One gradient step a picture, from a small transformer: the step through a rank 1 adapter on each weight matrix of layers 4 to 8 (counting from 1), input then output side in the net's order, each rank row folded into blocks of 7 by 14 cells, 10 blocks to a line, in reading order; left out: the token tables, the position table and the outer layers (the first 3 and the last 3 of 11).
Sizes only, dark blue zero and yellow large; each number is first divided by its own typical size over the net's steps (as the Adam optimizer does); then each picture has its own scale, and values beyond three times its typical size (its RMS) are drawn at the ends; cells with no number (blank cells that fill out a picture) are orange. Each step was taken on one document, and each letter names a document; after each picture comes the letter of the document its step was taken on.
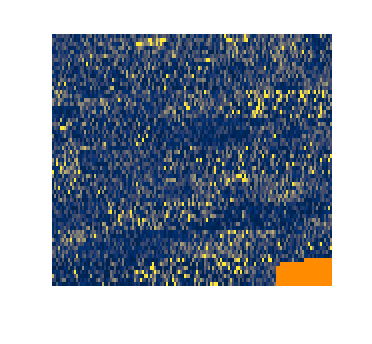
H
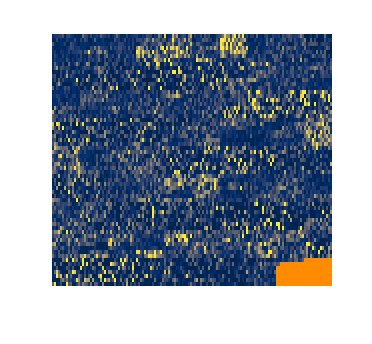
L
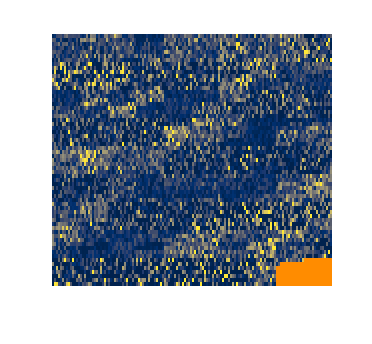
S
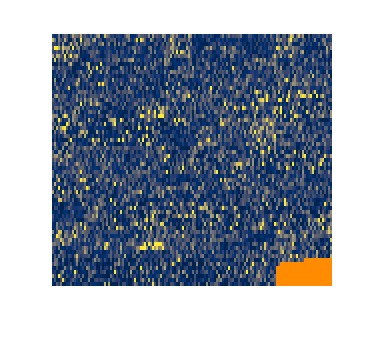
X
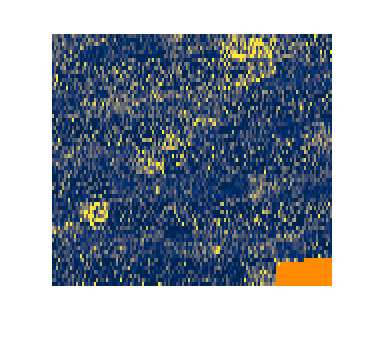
S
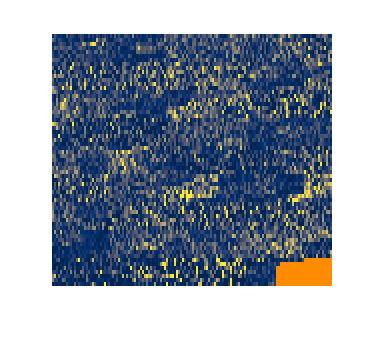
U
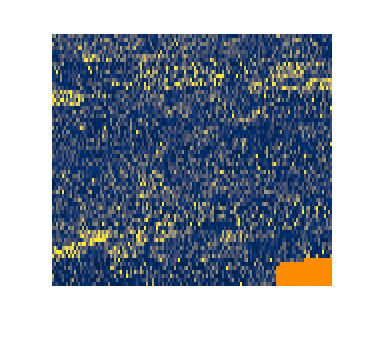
U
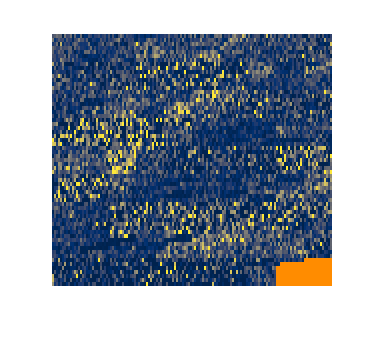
U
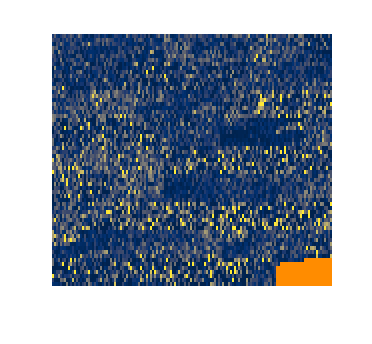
X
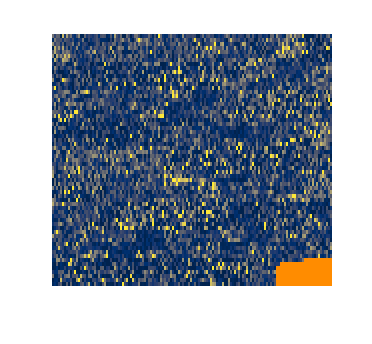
L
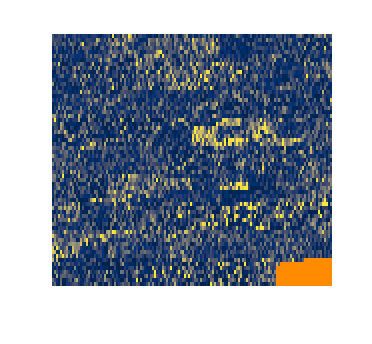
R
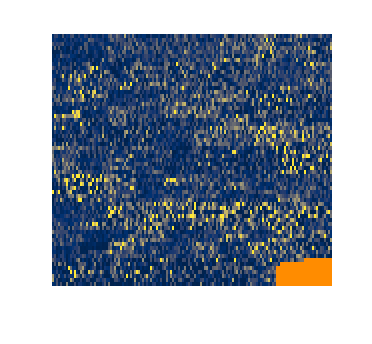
U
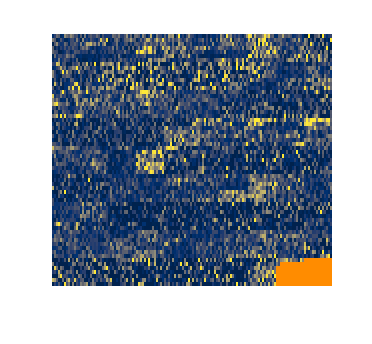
S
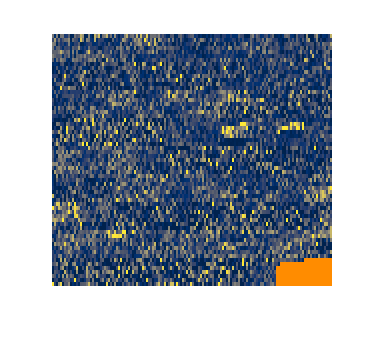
R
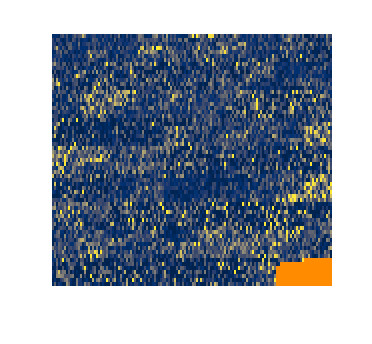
L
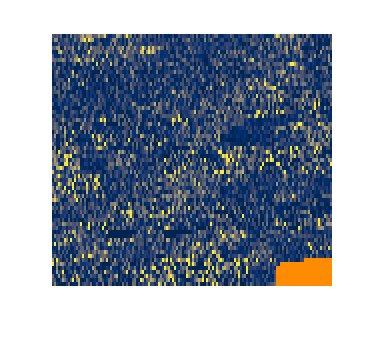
X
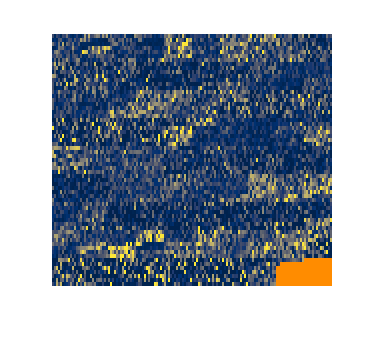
S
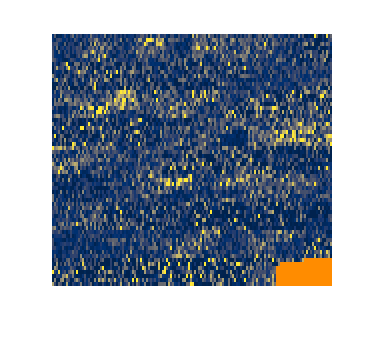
L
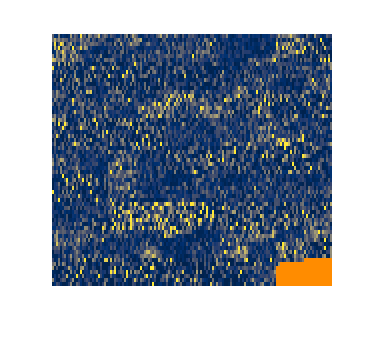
X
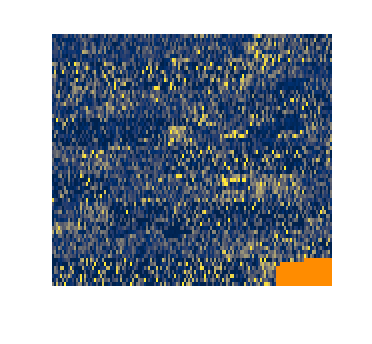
S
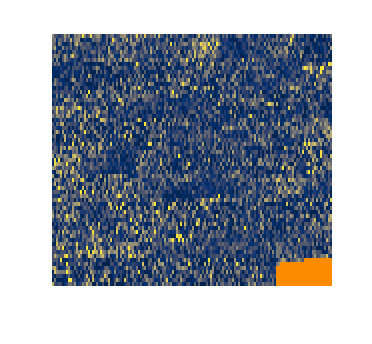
R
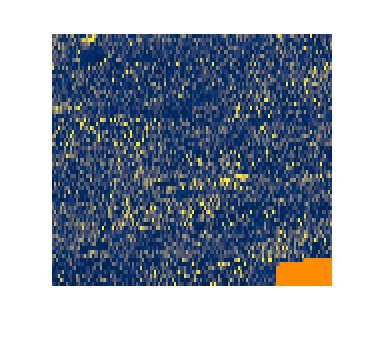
X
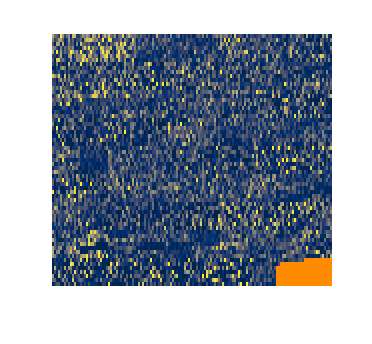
R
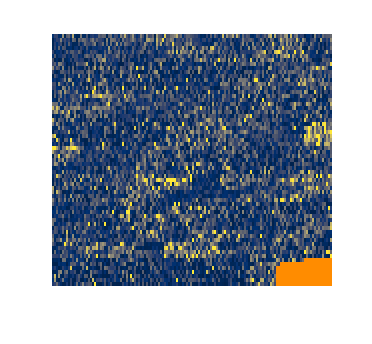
L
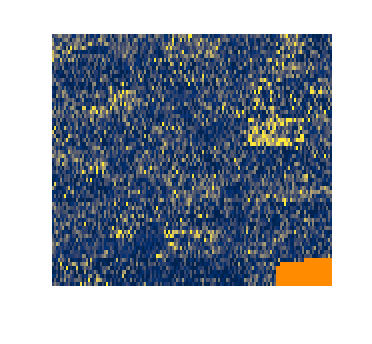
R
